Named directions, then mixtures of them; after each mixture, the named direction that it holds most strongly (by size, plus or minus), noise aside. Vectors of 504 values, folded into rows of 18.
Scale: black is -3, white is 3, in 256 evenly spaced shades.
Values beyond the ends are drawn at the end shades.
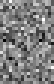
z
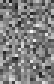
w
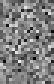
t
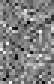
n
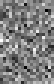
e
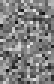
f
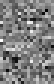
f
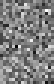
e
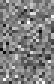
n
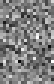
t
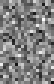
z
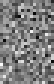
t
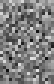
t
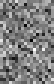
e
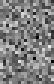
t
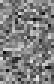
f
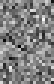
z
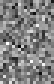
w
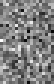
f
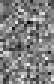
f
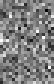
e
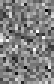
e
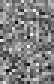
f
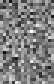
w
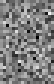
t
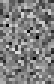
t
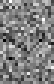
z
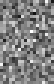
w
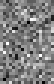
n
